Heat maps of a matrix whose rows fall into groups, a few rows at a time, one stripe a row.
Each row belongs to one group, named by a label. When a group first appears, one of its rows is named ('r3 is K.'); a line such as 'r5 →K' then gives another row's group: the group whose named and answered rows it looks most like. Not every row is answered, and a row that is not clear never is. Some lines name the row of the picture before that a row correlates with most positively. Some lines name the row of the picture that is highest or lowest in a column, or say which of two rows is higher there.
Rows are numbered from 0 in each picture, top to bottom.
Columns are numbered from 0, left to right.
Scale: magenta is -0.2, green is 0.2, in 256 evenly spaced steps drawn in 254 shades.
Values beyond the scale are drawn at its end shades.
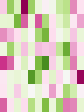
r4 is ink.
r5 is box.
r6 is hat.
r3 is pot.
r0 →pot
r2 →ink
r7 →ink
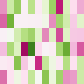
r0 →box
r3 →pot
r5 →ink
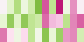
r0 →box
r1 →box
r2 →ink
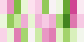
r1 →pot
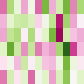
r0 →pot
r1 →box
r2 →box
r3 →pot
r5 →hat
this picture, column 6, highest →0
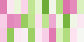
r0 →ink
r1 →hat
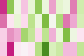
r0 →ink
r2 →hat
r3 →ink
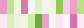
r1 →box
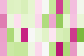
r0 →box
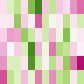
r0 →box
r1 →pot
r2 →hat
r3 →hat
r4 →box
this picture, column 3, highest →2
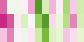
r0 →ink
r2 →ink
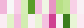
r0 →hat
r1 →hat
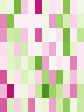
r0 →pot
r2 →pot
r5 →hat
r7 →hat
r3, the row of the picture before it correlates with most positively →1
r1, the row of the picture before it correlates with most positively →0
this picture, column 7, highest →6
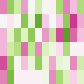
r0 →ink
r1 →box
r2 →box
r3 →pot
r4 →ink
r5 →hat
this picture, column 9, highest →2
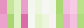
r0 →ink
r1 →ink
